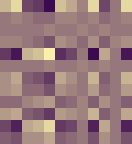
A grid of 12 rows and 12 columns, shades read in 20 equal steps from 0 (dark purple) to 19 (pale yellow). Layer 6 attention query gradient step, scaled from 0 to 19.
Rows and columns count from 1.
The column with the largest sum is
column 8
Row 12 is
7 6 11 11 13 7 8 9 6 11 9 6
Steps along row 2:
up down down same up same down up down up up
